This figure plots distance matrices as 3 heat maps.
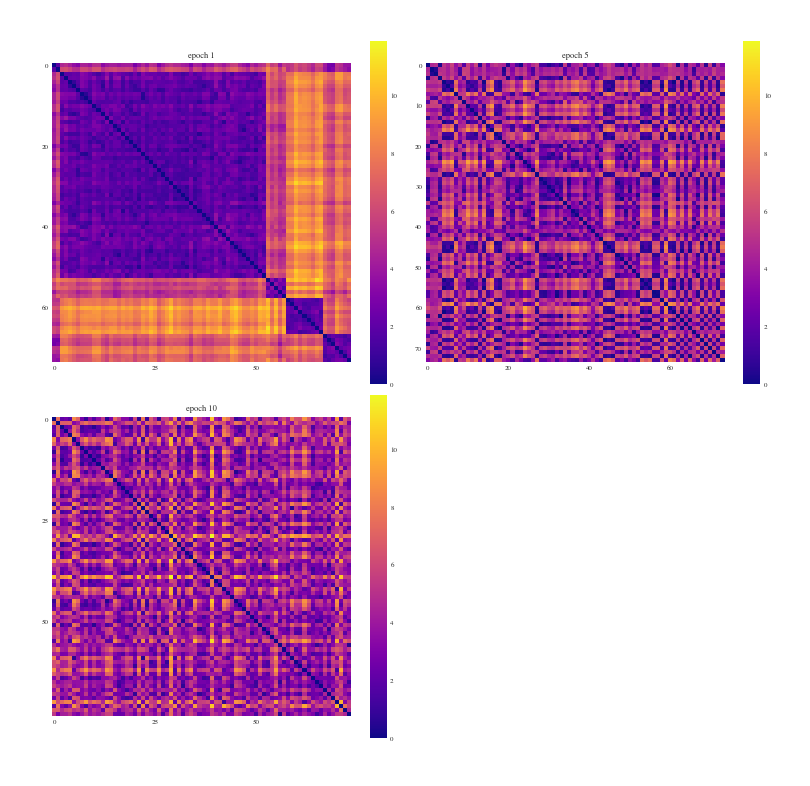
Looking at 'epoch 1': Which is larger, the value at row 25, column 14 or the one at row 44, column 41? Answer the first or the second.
the second
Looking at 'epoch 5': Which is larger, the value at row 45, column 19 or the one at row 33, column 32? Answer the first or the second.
the first
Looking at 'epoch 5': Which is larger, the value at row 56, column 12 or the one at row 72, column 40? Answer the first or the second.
the first
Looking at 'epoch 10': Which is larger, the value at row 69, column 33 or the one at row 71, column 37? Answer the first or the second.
the second
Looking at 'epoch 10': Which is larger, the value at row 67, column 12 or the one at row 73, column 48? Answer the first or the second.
the second
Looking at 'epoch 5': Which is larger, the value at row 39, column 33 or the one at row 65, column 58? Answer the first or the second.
the first
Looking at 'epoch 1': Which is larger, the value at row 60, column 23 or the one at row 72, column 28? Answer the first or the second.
the first
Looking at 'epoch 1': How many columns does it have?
74
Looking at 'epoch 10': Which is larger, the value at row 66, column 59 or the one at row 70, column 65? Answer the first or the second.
the second
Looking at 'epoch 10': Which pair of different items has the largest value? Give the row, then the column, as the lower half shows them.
39, 29
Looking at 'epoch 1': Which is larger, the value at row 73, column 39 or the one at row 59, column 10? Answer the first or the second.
the second
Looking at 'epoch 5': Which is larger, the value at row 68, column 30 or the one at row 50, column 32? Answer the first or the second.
the first
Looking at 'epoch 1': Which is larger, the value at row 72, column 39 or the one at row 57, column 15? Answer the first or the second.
the first
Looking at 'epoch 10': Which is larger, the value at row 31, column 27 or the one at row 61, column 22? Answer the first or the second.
the first
